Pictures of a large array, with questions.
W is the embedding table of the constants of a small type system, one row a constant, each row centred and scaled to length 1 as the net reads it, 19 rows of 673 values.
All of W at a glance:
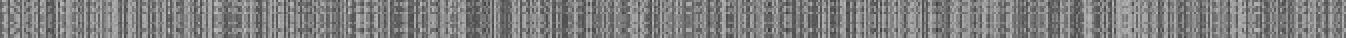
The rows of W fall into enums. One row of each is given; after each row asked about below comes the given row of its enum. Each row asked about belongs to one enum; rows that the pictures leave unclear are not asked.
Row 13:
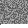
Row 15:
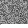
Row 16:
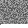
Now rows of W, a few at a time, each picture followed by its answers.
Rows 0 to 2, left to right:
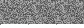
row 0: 16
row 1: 15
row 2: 15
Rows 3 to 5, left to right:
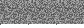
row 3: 13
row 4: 16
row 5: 16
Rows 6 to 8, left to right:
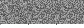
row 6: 15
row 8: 13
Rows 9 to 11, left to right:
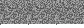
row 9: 13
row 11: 16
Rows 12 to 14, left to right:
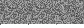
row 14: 15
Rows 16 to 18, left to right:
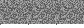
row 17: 13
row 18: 13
